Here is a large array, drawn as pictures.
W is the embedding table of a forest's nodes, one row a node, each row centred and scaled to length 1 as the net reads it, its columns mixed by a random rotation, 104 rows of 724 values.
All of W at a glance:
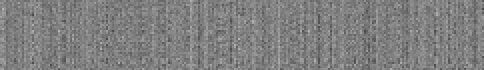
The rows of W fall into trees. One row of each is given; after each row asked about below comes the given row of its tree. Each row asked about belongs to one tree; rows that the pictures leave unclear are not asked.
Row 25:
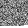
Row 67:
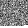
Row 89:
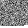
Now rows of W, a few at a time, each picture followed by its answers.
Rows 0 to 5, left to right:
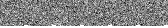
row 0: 67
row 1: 89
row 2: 25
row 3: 25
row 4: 89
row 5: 89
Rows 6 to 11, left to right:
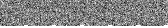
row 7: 25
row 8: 25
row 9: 25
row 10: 89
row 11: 89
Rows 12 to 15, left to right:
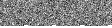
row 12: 67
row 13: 89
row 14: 67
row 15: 89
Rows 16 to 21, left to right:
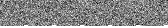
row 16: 67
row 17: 25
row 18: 67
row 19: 89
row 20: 67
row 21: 89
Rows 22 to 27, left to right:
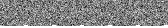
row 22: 89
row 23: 67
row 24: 89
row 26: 89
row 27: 25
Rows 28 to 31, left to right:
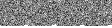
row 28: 89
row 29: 25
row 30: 89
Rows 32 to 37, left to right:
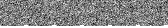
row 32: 89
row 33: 89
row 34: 89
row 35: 25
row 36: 25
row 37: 25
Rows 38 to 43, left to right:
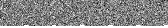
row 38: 67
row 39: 89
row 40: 25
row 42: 89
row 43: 89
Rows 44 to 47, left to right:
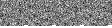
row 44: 67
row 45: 25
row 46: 25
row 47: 25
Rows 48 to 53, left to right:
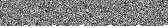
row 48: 67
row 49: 25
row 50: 25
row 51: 25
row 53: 89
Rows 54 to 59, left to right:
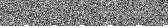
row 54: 89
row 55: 67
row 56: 89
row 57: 89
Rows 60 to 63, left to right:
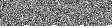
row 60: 67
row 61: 89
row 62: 89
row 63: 25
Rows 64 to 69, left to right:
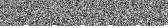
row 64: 25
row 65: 67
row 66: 89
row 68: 89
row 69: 25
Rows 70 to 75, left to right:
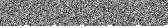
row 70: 89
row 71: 89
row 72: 25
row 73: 25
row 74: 89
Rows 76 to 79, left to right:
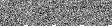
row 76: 89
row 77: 25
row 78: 25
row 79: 25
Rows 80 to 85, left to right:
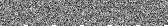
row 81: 25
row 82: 89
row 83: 25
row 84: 25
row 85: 67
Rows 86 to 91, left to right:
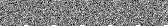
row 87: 89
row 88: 89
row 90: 89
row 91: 89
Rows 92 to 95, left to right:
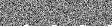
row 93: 89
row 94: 89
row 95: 89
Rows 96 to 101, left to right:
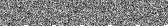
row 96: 25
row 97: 67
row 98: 25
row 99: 25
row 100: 89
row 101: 25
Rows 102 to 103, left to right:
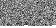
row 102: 67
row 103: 89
